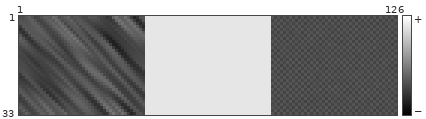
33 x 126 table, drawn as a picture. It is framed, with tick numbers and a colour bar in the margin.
The table splits into one row of 3 panels. Panel 1,1: low, slanting down to the right. Panel 1,2: very high, flat. Panel 1,3: low, checkered, faint in contrast.
